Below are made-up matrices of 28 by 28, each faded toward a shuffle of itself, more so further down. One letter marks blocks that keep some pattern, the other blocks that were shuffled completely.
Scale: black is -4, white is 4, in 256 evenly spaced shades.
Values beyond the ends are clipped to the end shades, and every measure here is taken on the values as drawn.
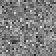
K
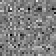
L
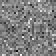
K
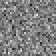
K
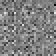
L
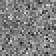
K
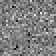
K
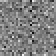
L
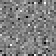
L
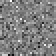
K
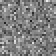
K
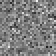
K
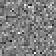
K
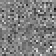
K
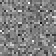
L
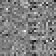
L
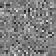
L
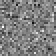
K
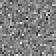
K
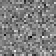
L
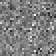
L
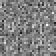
L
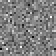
K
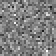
K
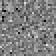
L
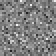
K
